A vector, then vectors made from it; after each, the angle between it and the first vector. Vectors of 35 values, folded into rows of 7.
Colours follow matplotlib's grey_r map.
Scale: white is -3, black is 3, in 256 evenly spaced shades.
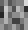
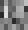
nearly parallel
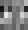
partly aligned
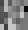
partly aligned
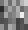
partly aligned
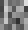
nearly parallel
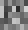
nearly opposite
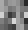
partly opposed
